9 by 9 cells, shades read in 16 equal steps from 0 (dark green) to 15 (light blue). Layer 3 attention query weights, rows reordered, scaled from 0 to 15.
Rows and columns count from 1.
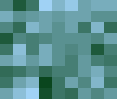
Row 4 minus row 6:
-8 -5 -3 -4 0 2 -1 1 5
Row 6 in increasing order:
5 6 6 8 9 9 10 11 12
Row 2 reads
11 8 9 10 9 10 10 8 8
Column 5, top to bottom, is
12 9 8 8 8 8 6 5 5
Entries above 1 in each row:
9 9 9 9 9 9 9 8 8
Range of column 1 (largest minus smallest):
9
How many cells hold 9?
7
